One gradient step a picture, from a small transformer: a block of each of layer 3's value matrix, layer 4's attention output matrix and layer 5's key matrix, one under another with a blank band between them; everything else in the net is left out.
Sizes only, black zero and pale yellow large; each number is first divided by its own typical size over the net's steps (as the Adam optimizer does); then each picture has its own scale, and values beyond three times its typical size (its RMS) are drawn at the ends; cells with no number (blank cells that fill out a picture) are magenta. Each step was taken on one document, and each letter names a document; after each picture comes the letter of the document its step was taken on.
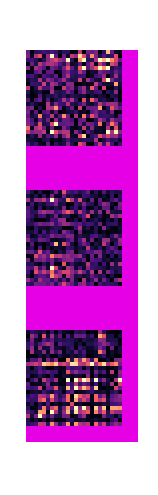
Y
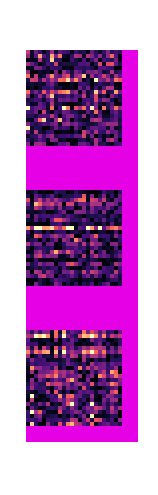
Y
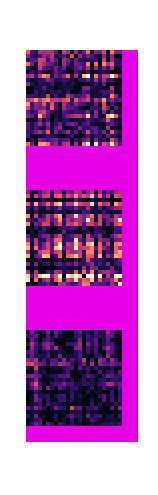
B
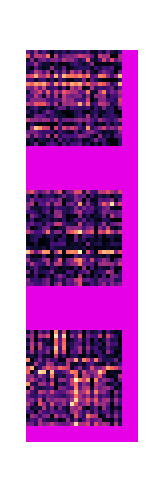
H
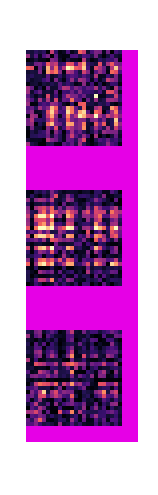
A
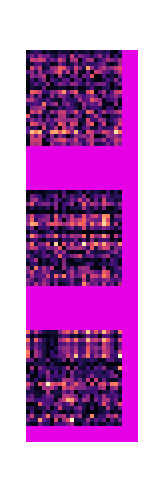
H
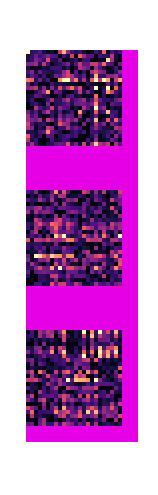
Y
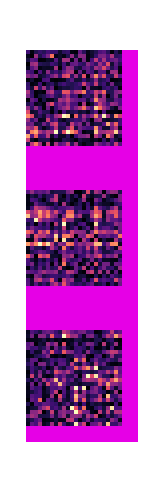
Y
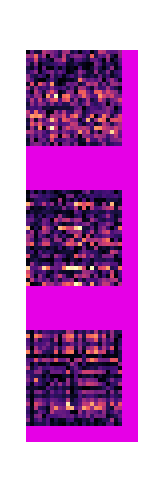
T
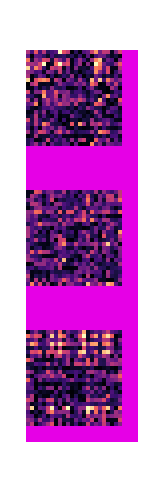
T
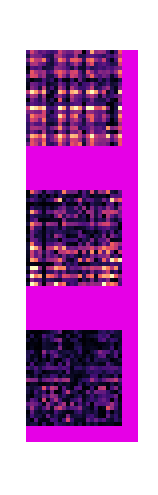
H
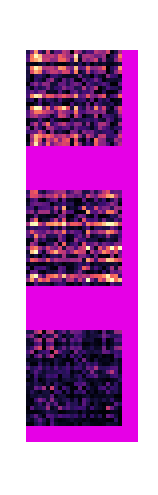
H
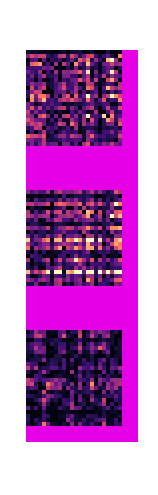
B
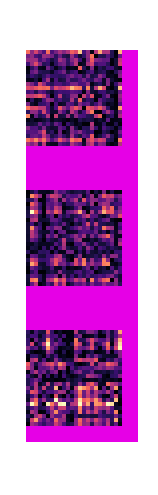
H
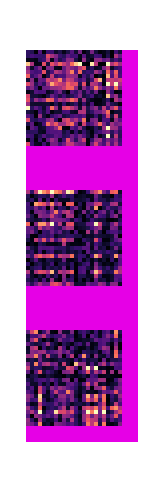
Y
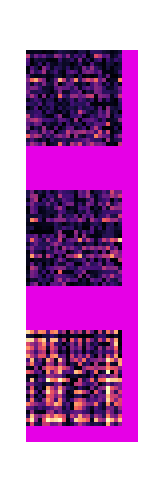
T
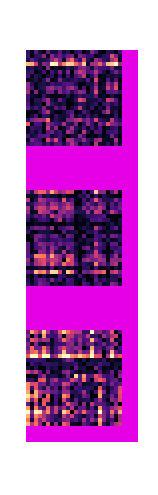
A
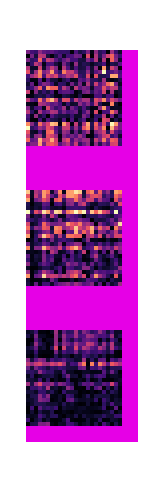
B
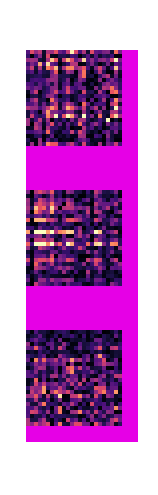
A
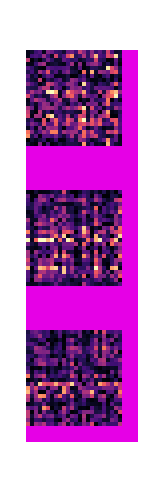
A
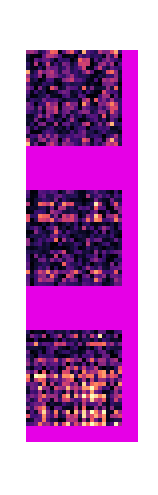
A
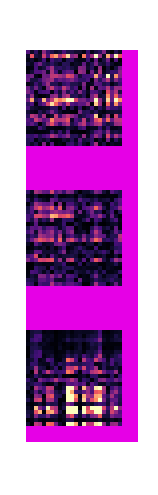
Y
